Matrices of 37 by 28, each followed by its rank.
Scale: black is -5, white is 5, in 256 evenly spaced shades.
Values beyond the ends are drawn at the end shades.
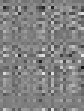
three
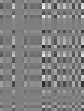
one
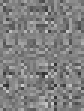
five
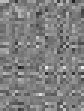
five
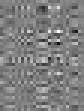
three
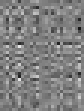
three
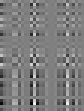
one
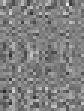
five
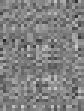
five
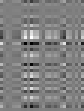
one
